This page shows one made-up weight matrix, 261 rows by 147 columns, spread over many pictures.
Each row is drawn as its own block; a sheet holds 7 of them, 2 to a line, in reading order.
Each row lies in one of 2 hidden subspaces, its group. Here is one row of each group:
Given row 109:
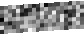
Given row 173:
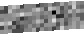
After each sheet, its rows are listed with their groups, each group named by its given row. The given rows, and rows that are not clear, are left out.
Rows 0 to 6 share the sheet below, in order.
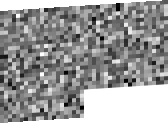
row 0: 109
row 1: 173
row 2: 173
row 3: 109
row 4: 109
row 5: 173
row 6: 173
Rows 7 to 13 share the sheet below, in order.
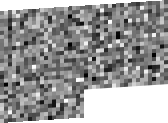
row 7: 173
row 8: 109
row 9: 173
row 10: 173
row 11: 173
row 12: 109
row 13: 109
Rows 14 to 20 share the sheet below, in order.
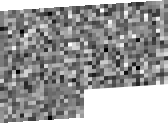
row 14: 173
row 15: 109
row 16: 173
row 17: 173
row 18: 109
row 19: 173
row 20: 109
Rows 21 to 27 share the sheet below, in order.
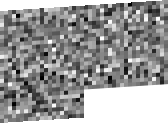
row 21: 109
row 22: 109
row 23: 173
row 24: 109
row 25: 109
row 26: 109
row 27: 173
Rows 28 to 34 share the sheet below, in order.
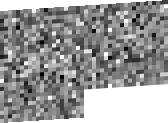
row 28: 173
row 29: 173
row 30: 173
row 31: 173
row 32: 109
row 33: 173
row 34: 173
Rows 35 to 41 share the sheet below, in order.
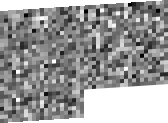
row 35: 173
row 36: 109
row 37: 173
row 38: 173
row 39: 109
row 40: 173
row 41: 109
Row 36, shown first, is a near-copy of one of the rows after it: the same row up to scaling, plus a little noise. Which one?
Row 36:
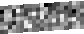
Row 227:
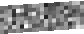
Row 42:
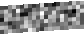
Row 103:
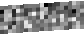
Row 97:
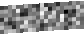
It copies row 103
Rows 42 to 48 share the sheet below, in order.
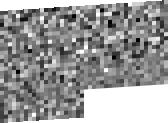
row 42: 109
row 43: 109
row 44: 173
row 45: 109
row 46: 109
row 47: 173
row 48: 109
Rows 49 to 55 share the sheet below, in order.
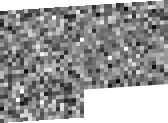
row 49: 109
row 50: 173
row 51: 173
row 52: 173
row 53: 173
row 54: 173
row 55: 109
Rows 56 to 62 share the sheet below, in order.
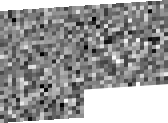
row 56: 173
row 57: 109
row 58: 173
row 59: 109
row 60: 173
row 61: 173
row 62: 109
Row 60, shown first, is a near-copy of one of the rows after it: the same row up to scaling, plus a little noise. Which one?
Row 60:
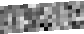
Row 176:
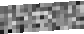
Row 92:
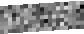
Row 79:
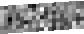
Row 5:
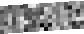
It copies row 5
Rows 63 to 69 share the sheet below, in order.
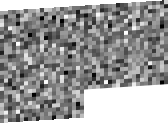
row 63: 109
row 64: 109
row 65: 109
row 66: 109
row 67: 109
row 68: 109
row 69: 173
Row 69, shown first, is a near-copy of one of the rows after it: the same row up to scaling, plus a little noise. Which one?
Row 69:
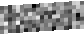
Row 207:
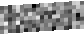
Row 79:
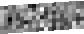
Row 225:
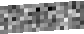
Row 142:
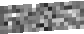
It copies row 207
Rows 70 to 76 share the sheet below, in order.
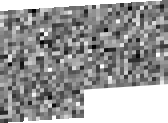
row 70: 173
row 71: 173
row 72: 173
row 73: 173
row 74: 173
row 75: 109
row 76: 173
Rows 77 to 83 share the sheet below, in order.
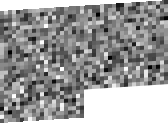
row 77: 173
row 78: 173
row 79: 173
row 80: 173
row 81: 173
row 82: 109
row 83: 109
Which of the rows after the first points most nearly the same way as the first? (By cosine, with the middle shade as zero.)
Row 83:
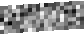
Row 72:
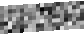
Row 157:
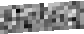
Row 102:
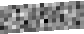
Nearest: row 72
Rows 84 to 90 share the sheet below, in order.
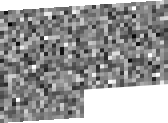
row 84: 173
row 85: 173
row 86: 109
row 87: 173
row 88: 173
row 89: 109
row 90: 109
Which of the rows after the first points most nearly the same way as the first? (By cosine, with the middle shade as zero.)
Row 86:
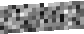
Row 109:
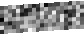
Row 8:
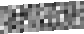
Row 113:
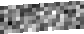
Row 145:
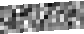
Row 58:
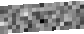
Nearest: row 58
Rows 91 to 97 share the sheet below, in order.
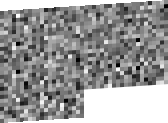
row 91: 109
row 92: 173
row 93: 109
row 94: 173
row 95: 109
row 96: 173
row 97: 109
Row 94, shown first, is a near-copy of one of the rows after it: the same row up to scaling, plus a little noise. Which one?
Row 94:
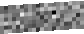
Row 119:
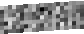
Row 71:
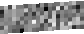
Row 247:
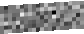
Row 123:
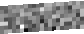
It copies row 247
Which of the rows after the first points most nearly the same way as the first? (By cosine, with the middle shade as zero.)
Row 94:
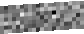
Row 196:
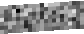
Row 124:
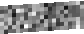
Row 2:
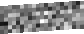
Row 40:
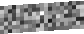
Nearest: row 196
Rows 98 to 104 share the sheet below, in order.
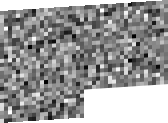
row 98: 173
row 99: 109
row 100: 173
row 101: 173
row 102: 109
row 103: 109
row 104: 109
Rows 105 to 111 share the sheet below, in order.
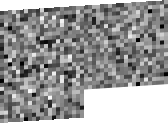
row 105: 109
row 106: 109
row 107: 173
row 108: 173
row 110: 173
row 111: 173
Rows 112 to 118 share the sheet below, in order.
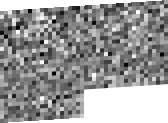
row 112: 173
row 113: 109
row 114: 173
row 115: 109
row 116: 173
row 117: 173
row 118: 173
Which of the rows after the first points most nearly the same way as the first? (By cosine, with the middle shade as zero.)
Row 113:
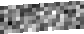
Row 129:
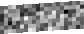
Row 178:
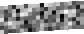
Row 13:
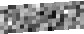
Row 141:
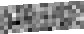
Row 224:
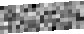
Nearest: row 129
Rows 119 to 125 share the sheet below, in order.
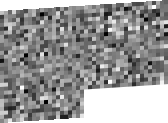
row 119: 173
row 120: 173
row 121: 109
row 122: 173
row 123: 173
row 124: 109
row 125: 173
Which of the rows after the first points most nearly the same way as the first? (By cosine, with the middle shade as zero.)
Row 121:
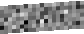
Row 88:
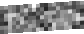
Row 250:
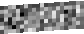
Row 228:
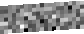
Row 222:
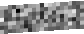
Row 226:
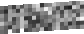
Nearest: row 222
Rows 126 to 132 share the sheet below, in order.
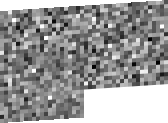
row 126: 173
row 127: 109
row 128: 109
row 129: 109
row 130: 173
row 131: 173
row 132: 173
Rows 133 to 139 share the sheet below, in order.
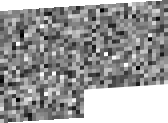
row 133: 173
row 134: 109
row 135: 109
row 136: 109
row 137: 109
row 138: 173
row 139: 109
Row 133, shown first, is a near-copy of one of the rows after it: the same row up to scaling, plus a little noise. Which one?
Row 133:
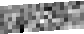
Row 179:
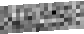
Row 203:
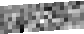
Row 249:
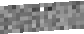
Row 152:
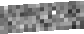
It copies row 203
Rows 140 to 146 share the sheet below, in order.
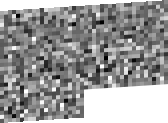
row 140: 109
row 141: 173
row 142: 173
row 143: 173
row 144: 173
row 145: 109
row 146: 109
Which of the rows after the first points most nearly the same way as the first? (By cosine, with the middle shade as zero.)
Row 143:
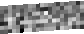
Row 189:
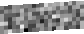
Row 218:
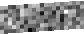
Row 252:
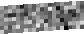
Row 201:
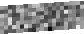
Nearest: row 252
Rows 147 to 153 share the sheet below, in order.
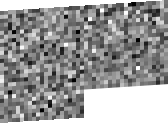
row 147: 109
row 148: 109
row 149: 109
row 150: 109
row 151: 109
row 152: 173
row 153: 173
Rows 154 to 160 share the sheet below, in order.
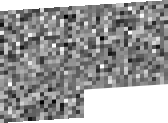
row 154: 109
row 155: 173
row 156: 109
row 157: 109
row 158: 109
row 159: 109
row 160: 109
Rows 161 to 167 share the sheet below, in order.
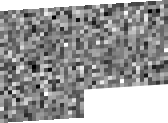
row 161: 173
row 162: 109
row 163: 109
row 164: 109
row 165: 173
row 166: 173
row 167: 109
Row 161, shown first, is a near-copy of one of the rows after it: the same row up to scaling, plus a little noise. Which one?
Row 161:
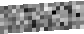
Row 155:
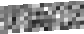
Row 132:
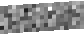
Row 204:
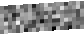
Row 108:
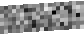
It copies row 108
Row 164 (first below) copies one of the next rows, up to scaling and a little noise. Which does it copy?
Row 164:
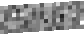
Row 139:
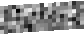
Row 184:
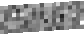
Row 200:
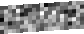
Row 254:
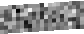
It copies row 184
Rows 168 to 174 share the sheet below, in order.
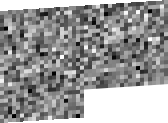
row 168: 173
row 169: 109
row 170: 173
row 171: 109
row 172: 109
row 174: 109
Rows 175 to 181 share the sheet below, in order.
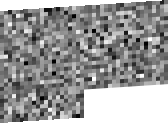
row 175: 109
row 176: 173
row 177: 173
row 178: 109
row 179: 173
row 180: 173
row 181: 173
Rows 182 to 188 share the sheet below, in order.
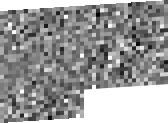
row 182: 109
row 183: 109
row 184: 109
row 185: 173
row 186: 173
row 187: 173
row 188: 109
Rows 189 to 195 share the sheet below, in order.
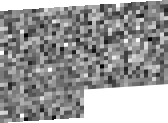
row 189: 173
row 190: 173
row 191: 109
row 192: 109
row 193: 173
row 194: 109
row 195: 173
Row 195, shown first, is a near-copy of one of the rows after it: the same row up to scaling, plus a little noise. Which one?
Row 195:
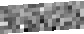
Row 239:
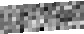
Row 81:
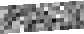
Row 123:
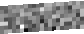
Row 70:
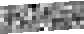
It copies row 123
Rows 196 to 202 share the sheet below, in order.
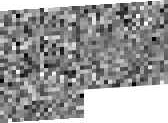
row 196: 109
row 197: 173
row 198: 109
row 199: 173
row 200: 109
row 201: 109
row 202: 173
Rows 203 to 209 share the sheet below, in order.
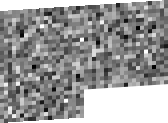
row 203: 173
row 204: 173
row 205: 173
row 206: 173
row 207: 173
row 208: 173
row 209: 109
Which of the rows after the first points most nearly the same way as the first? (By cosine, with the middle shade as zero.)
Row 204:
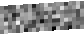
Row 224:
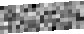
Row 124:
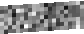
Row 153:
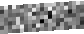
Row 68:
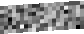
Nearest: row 224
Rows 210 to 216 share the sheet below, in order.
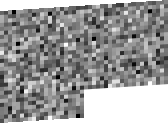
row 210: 173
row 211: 109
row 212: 109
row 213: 173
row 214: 173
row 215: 173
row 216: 109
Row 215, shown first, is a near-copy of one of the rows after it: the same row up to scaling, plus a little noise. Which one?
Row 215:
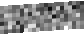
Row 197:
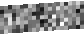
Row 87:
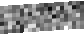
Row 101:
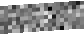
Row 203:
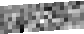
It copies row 87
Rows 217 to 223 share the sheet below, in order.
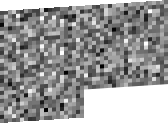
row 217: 109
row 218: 109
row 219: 109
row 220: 109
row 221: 109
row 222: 109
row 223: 109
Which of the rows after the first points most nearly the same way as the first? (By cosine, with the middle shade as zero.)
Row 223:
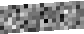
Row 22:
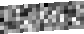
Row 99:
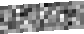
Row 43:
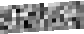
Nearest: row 43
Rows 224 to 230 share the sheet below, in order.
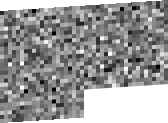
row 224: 173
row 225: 173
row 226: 173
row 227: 109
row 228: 173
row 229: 109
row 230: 173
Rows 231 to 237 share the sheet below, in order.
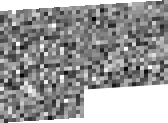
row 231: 173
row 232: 109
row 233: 109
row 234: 173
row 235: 109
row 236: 109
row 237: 109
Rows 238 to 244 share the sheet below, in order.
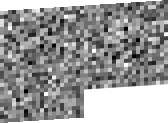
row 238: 109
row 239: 173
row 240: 109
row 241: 109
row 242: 173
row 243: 173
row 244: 109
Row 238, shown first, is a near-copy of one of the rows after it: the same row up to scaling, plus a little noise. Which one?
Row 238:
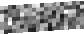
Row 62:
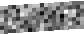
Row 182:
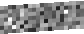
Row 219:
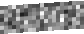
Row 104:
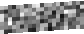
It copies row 104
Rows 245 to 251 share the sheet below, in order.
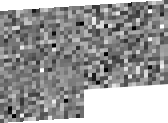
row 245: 173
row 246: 109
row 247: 173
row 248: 109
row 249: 173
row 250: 109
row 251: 109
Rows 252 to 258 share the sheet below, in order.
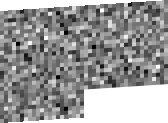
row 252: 173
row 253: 109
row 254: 109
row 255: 173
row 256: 173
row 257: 109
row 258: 173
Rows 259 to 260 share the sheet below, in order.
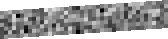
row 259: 109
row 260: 109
